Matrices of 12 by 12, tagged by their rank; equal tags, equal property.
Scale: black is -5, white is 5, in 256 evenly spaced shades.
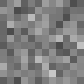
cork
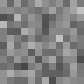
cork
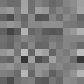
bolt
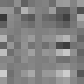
bolt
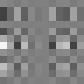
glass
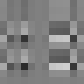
glass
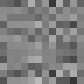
bolt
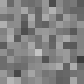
cork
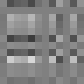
glass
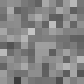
cork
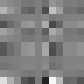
glass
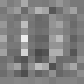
bolt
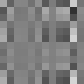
glass
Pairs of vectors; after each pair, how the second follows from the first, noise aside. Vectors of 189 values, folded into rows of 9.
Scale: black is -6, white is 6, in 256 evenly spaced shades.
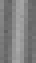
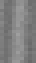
shrunk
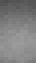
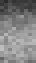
scaled up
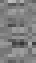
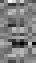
scaled up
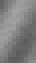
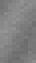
shrunk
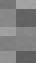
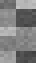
scaled up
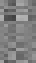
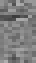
sign-scrambled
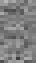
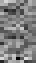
scaled up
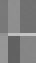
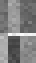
scaled up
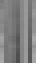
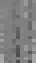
partly zeroed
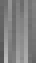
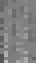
partly zeroed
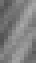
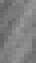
shrunk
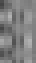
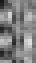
scaled up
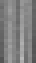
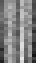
scaled up
